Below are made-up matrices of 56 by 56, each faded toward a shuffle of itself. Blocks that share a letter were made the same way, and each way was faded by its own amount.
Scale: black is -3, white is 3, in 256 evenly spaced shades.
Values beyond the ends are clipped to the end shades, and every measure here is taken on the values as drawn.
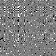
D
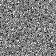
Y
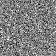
Y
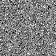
Y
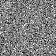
Y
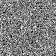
Y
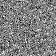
Y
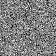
Y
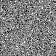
Y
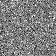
Y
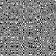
D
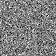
Y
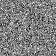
Y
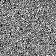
Y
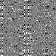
D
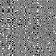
D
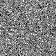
Y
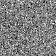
Y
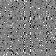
D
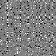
D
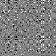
D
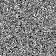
Y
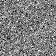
Y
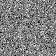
Y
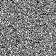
Y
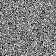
Y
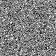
Y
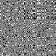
D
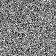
Y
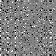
D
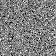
Y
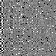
D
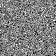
Y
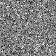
Y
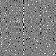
D
